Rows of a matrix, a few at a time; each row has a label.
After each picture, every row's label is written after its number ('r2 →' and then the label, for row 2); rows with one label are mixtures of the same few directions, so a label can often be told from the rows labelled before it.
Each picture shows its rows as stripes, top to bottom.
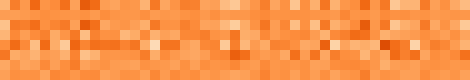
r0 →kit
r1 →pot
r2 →kit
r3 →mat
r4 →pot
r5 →kit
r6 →mat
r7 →kit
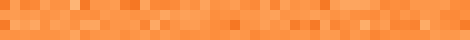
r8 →mat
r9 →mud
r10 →kit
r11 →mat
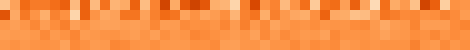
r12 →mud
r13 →mat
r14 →pot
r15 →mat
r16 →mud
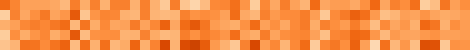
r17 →mud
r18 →mat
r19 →mud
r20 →mat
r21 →mud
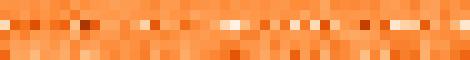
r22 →pot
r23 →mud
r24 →kit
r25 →mat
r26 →kit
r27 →kit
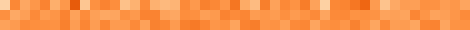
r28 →mat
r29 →pot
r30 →mud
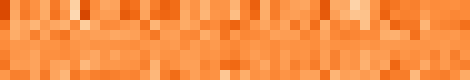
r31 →mat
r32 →mat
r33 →kit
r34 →pot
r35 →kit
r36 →kit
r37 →kit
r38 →pot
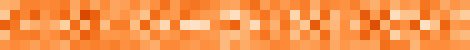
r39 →mud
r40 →kit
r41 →mud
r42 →kit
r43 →pot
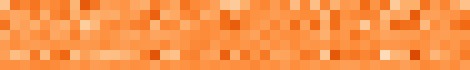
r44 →kit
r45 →pot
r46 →kit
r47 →mat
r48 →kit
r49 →pot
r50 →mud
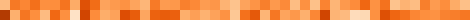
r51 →kit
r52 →mat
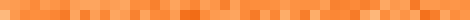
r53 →pot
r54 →mud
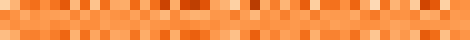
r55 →mud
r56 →mud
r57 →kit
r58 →mud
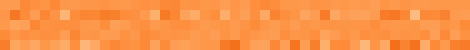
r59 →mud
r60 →pot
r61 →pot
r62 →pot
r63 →kit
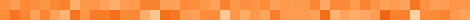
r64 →pot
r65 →pot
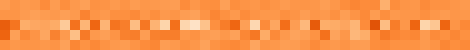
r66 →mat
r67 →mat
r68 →mud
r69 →mat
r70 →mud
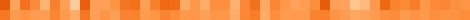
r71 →mat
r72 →mat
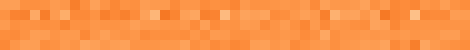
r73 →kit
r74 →pot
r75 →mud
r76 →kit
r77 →kit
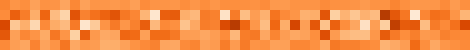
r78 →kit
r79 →pot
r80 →kit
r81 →mat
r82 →pot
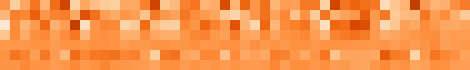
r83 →pot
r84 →kit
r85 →mat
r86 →mat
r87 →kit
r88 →pot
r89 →pot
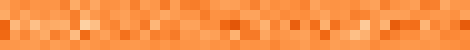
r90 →mud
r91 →mat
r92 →kit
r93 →mat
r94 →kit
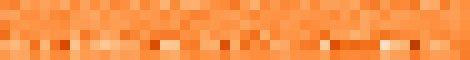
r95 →mud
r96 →mud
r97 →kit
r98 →mat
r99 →pot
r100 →pot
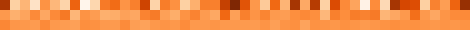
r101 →kit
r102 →pot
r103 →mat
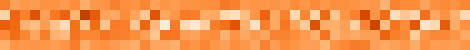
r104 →kit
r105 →kit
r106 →mud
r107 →pot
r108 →mat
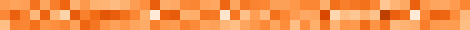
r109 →pot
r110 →pot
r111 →kit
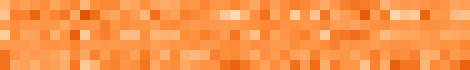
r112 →mat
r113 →kit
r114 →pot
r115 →mat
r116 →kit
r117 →mud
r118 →kit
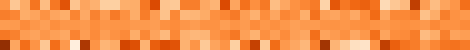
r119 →pot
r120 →mud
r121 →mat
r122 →mud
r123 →mat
